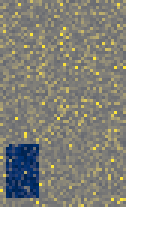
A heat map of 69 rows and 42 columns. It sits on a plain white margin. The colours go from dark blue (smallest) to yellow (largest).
The ninth with the lowest average is the bottom left. An odd patch, lower than its surroundings, sits in the bottom left. On average the colour sits 50% of the way up the scale.
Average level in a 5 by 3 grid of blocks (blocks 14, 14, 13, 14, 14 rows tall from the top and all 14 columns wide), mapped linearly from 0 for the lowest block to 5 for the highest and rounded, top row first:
5 5 5
5 5 5
5 5 5
2 5 5
0 5 5
